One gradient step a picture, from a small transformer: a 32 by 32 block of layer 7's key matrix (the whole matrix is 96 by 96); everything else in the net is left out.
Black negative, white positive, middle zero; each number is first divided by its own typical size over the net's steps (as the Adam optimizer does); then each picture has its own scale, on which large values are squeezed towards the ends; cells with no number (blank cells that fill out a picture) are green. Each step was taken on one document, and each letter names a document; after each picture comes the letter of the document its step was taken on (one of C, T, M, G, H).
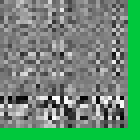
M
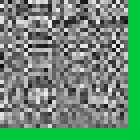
M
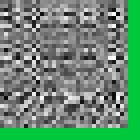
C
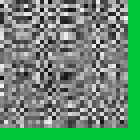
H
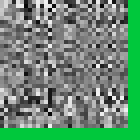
M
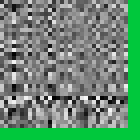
M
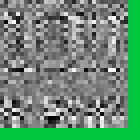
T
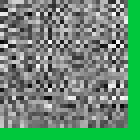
T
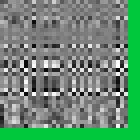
C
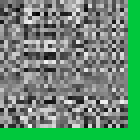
H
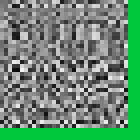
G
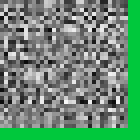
H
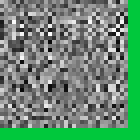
T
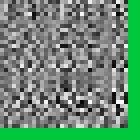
C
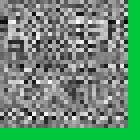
T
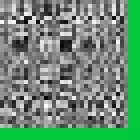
T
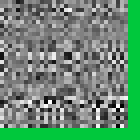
M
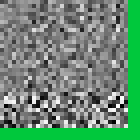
C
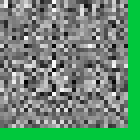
C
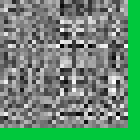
T
